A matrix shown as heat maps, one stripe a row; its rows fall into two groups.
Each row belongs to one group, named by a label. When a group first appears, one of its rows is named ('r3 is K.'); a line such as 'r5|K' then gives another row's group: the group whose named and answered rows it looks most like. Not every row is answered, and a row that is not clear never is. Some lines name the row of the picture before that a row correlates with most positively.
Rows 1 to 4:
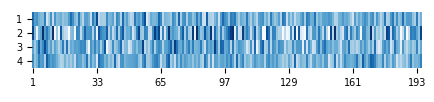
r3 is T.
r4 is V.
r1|T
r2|V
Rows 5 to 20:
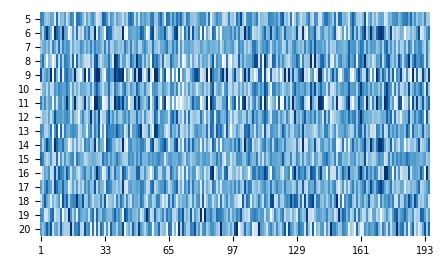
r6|V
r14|V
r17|V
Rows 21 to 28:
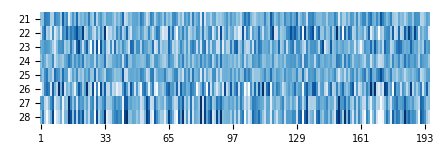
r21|V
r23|T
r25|V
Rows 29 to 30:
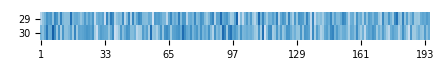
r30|T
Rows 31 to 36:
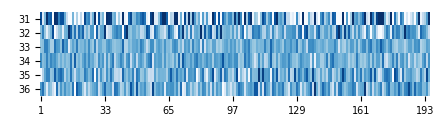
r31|V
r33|V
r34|T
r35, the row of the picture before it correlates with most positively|29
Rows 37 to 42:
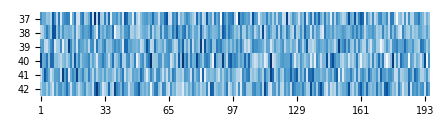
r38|T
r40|T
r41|V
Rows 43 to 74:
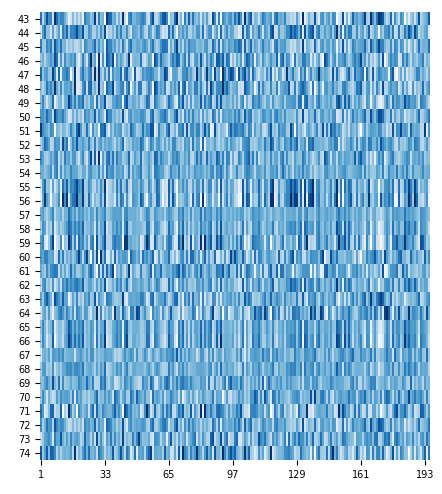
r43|V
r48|T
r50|V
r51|T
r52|V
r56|V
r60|T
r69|T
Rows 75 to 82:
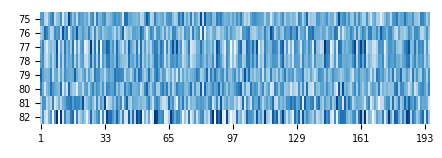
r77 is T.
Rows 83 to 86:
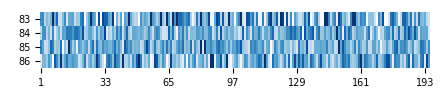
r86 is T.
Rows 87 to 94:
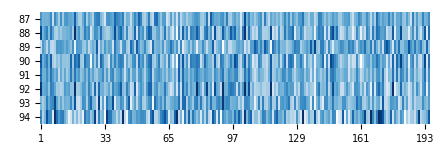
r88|T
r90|T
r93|T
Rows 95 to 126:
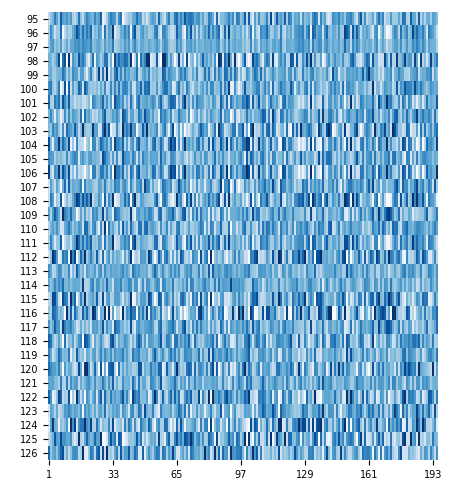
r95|T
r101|V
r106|V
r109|V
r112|V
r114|T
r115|V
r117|V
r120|T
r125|T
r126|T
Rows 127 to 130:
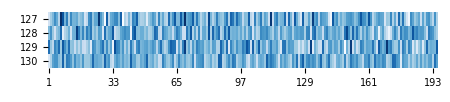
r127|T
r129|V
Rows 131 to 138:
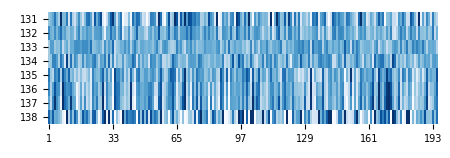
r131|T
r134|T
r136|V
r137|V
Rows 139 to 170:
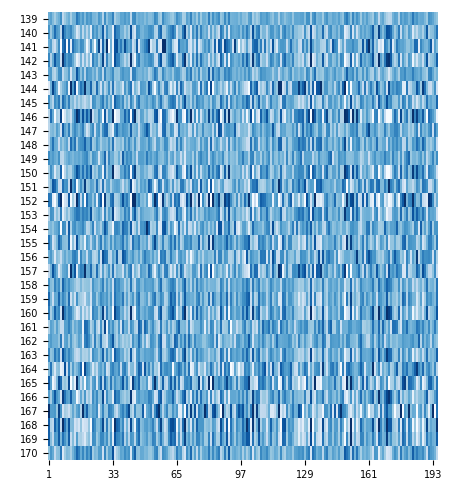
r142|V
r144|V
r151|V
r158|V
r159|V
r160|V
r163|V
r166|V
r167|T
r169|V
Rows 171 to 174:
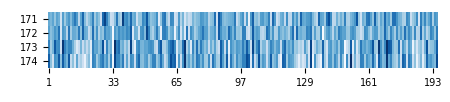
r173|V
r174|V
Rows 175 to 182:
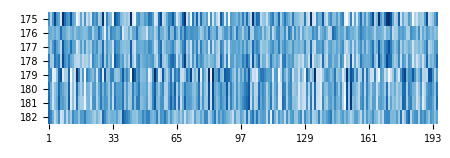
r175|V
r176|T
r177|V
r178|V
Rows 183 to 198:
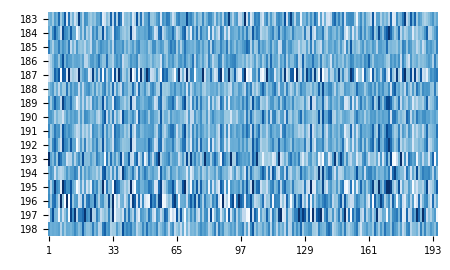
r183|T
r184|V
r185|V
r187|T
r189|V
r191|V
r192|V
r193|T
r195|V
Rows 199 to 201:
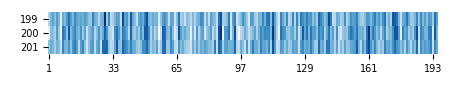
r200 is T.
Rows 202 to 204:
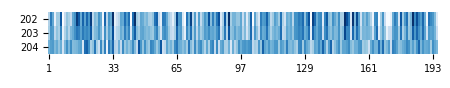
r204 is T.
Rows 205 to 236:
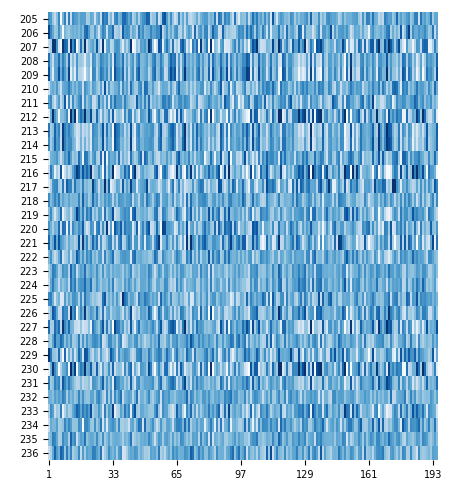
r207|V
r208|V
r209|V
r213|V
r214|V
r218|T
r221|T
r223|V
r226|V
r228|T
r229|T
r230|V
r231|V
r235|V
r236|T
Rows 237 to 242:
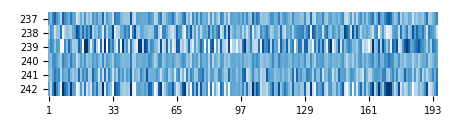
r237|V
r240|V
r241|T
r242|V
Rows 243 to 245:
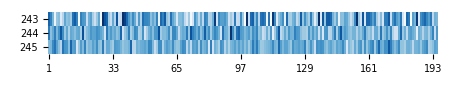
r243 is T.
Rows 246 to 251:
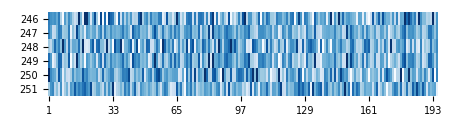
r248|T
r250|T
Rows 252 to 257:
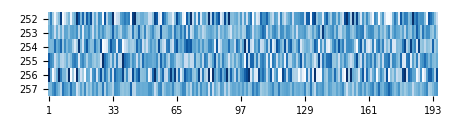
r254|T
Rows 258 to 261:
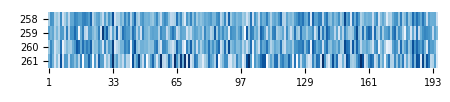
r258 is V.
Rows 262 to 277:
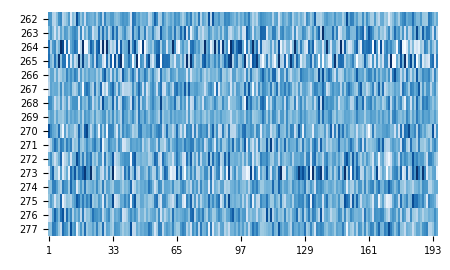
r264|T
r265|T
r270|T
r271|T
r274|V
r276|T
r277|V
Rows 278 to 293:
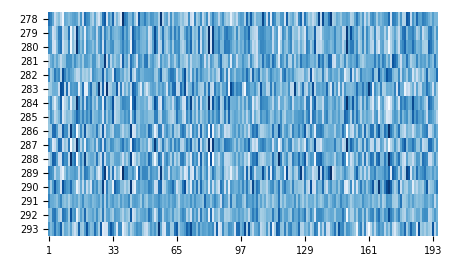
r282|V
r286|V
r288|V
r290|V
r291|T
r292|V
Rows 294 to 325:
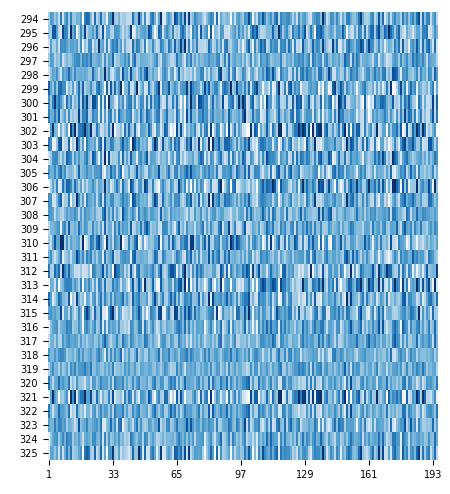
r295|V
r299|T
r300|T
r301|T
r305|T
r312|V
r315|T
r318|T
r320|V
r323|T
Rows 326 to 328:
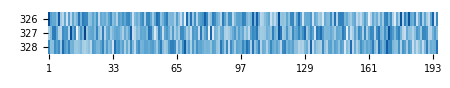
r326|T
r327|V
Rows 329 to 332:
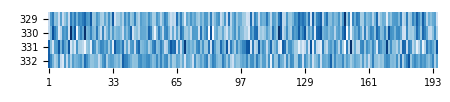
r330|V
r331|V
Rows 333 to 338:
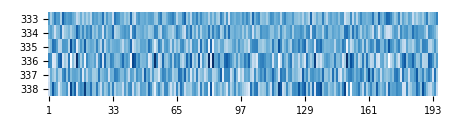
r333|V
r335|V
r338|V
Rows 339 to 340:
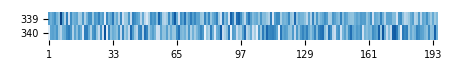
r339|T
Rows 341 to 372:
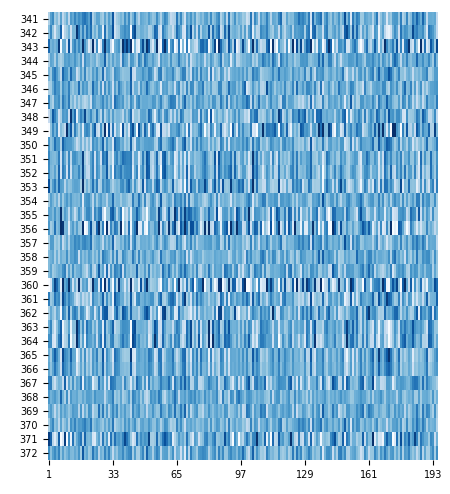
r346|T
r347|V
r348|V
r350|V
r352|T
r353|T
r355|T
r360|T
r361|V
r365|V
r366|V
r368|T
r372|T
